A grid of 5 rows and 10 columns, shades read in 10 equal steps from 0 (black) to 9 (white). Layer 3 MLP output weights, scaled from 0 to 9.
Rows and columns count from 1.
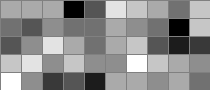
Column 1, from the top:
6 4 3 7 9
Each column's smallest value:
3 3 2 0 1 5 5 3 0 2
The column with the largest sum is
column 7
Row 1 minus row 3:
3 1 -2 -6 -1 2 0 3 3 5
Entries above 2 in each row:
9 9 8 10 8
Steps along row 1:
same same down up up down down down up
